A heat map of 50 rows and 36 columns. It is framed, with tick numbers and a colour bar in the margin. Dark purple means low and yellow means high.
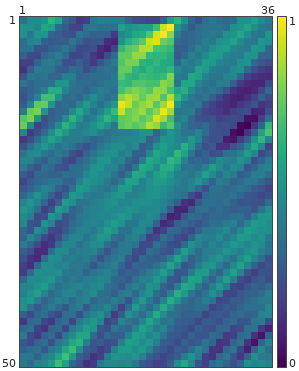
Odd patch: higher, in the top middle. Ninth with the highest average: top middle. Grain: diagonal, up to the right.
